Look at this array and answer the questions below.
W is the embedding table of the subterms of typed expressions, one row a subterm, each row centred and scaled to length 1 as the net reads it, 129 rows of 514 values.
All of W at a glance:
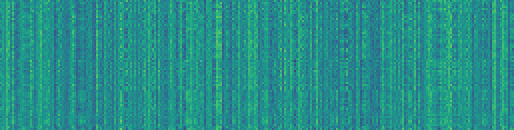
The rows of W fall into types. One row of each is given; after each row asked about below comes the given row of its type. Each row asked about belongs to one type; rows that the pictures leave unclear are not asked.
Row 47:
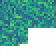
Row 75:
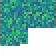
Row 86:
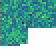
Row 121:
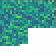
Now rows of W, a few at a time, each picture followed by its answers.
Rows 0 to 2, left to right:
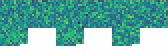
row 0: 86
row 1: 86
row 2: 121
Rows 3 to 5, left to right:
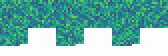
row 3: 121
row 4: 47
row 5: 86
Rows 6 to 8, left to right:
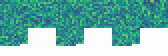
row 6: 47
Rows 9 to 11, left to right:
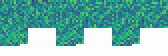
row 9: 86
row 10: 86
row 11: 86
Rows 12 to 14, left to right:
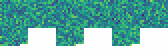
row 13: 47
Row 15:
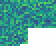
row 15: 47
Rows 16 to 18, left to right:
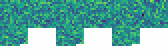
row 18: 121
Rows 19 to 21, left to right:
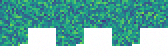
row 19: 47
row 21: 75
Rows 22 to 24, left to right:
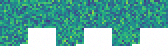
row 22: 47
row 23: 75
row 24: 86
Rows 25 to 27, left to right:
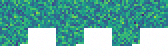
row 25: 47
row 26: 121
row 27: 86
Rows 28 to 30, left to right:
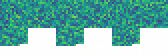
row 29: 121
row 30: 47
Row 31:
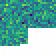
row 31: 75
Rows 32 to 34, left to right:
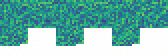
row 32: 47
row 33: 47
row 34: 86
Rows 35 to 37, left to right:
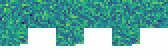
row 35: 75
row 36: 47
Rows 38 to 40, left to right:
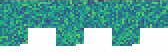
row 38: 47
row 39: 86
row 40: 86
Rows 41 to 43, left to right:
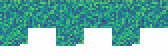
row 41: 86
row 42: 47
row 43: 86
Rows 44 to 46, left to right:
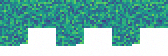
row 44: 47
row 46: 47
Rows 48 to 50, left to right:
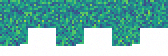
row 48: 75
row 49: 75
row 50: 75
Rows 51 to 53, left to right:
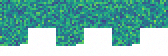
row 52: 47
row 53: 121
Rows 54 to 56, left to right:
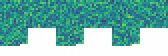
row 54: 86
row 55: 47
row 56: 47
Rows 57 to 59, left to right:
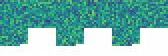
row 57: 47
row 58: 75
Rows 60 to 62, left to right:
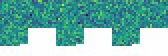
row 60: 121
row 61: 75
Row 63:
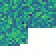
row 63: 86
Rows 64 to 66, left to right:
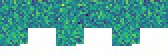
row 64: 86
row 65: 75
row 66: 86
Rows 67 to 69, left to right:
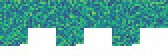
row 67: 86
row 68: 47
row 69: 47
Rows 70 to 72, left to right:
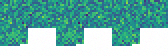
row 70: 86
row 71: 86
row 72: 86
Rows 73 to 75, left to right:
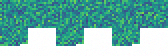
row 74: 86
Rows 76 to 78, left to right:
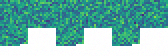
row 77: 86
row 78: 86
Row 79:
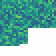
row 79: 121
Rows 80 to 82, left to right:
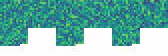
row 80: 86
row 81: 47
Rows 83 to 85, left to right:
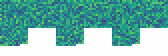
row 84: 47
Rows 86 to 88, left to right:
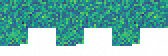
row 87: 86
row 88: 86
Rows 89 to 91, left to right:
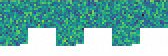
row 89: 75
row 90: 75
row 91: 121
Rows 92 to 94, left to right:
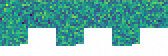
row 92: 75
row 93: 121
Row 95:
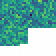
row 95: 121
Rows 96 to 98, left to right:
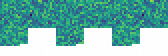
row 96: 121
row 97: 47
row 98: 121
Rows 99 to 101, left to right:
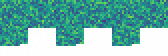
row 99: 121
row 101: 121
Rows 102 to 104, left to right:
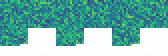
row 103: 86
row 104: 47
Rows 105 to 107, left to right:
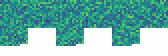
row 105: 47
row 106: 86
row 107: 121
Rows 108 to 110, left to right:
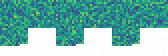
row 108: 47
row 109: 75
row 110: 47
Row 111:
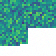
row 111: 75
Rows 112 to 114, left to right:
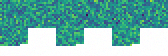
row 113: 121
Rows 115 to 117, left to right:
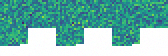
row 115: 86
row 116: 121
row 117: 47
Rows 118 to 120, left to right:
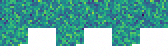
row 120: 121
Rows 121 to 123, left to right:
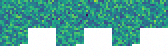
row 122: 121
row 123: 121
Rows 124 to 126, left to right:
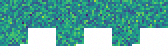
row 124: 86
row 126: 75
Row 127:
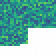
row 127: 47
